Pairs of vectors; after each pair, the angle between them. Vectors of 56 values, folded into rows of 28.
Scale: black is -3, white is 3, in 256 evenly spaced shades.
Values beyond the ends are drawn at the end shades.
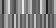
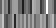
nearly opposite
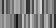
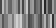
partly opposed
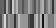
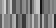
partly opposed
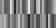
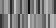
nearly opposite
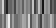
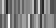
nearly parallel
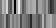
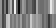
nearly opposite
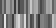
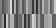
partly opposed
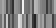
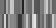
nearly opposite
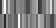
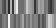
partly opposed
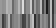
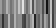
nearly parallel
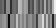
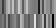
partly aligned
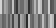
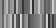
orthogonal
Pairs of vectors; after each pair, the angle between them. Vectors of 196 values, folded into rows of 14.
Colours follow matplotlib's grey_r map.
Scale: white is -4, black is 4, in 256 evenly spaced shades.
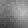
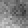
nearly opposite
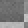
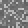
orthogonal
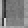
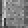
nearly opposite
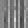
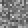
orthogonal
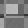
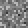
orthogonal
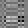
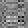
nearly parallel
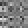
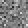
orthogonal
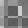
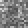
partly aligned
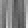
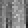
nearly opposite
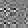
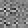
nearly parallel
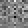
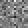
nearly parallel
